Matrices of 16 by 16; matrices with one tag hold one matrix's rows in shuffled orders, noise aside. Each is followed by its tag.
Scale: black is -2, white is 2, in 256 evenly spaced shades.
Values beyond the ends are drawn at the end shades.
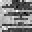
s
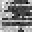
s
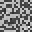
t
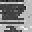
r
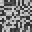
t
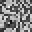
t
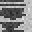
r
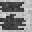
r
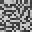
t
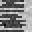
r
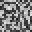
t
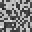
t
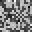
t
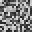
t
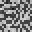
t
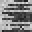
s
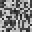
t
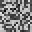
t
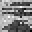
s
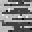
s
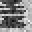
r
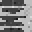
r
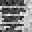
r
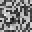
t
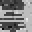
r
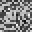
t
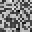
t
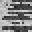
s
